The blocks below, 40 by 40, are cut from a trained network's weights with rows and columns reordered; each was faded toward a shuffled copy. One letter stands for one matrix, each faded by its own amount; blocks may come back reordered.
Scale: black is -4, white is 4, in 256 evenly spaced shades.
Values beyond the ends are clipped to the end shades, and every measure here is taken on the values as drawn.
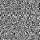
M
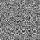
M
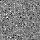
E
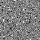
E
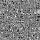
E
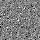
E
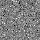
E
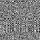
M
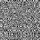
M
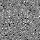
E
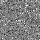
E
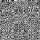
M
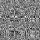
M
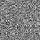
M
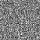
M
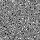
E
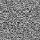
M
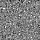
E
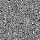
E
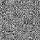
M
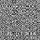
M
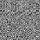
M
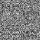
M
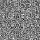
M
